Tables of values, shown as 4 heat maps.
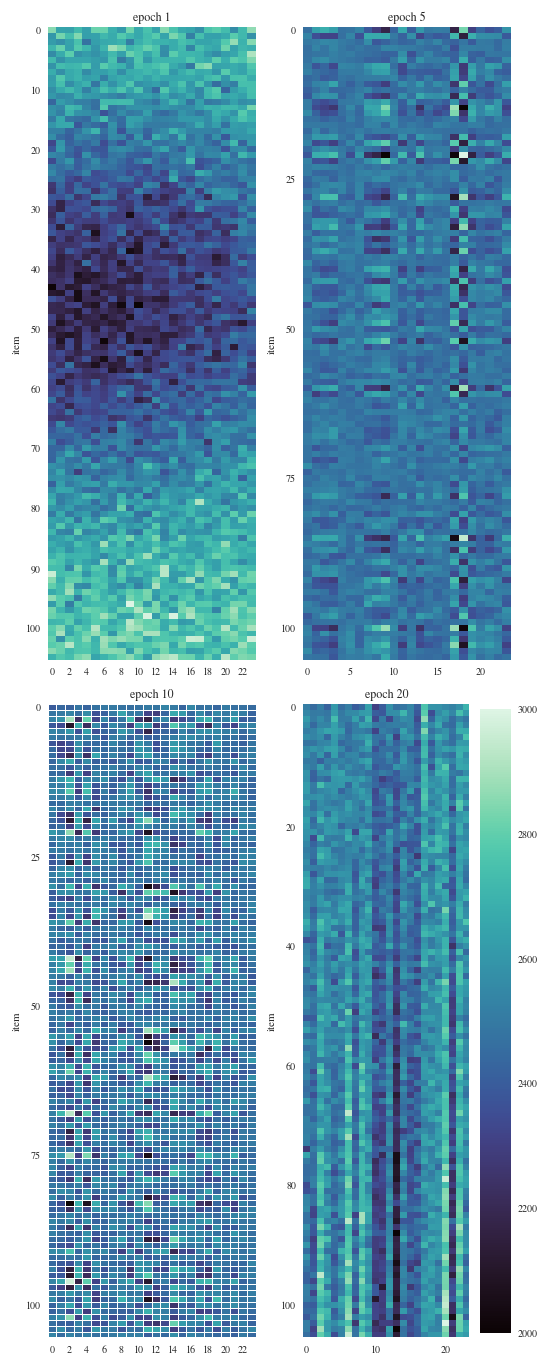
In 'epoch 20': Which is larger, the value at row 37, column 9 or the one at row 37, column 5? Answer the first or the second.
the first
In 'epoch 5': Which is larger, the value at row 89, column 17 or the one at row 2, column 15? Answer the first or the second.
the first
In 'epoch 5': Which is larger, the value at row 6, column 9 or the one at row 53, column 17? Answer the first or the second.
the first
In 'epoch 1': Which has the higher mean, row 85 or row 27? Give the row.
85
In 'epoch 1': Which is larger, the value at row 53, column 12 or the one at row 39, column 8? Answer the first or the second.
the first
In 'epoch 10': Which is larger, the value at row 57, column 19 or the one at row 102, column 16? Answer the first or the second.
the first
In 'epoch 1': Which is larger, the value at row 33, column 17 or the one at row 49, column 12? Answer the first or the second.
the first
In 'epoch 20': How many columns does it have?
24
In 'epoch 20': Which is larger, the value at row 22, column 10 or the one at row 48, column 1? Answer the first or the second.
the second
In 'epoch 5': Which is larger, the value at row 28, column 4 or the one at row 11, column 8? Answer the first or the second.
the first
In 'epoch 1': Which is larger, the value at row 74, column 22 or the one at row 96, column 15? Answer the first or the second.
the second
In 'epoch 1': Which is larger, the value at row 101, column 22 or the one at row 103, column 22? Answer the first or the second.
the second
